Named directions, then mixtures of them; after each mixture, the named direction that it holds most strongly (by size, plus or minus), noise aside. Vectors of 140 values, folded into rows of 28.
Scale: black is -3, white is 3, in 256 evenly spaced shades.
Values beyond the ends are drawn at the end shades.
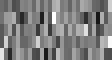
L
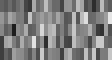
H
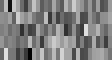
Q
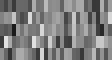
H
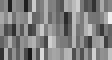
H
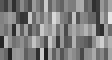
H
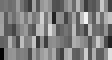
H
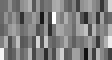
L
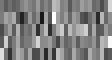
L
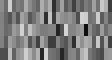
Q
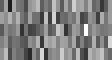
Q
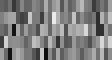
L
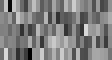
Q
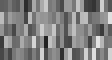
H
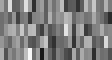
Q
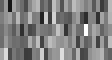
Q
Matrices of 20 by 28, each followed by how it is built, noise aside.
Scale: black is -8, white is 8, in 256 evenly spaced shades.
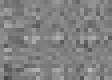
low rank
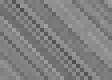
Toeplitz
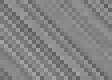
Toeplitz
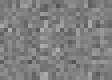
low rank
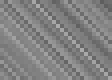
Toeplitz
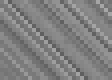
Toeplitz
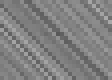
Toeplitz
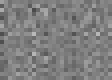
low rank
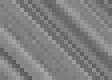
Toeplitz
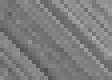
Toeplitz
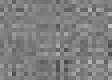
low rank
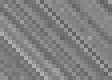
Toeplitz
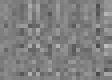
low rank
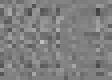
low rank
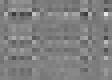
low rank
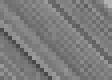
Toeplitz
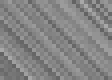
Toeplitz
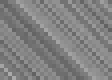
Toeplitz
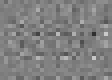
low rank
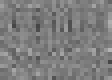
low rank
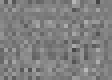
low rank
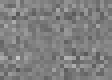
low rank
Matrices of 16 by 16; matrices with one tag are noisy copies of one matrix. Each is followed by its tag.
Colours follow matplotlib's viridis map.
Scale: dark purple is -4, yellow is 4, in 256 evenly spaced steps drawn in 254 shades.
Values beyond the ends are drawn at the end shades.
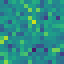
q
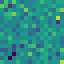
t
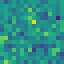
q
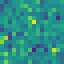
q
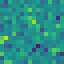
q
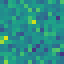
q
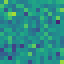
t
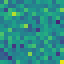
t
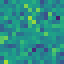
q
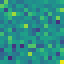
t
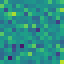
t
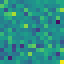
t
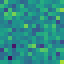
t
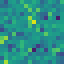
q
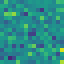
t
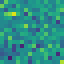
t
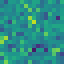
q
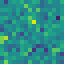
q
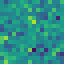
q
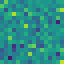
t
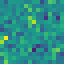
q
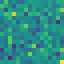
t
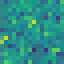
q
